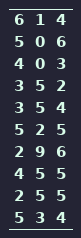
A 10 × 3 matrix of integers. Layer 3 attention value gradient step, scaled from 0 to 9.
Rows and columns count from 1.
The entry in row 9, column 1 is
2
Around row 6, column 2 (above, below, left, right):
5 9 5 5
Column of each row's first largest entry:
1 3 1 2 2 1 2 2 2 1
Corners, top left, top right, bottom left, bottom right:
6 4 5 4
